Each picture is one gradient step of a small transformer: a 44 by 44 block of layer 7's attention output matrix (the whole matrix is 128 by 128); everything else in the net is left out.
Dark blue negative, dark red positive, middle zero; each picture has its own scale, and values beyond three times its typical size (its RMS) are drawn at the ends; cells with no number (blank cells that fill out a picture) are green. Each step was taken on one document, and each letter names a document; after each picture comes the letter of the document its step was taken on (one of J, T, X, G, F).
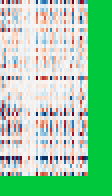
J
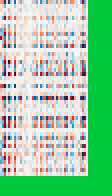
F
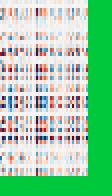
J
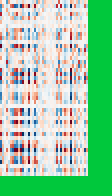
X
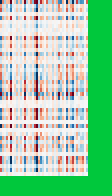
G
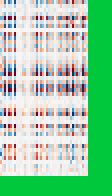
F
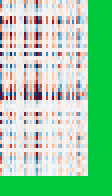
G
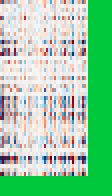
J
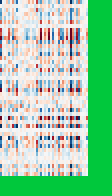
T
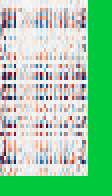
F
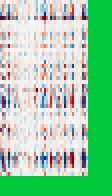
J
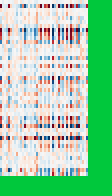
T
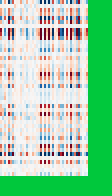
T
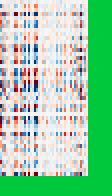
X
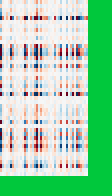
G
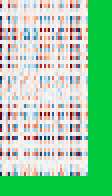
T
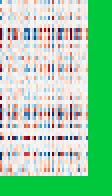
T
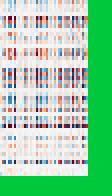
F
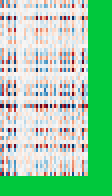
F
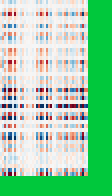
J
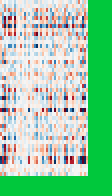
F
